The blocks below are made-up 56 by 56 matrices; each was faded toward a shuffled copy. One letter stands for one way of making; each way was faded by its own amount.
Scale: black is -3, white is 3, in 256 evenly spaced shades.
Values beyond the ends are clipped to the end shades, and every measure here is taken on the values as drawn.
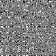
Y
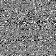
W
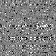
Y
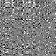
Y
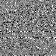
W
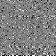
Y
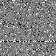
W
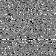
W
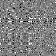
Y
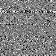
W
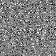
W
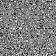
W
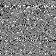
W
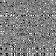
Y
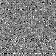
W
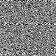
W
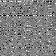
Y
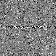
W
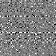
Y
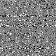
W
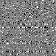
Y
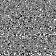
W
